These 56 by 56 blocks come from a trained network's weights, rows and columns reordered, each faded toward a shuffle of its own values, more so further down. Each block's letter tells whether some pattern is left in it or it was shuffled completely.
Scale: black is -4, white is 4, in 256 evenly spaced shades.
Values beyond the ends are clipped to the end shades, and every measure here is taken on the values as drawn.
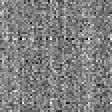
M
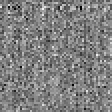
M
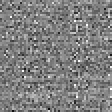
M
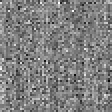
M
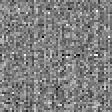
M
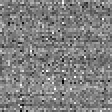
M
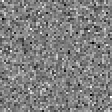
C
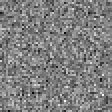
M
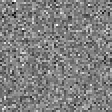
M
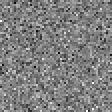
C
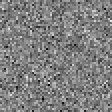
C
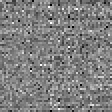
M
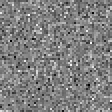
C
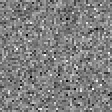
C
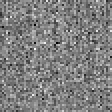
M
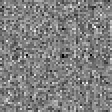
M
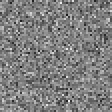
M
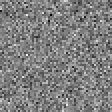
M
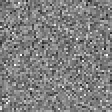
C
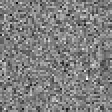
M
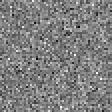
C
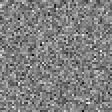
M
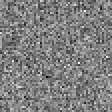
M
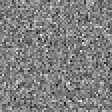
C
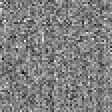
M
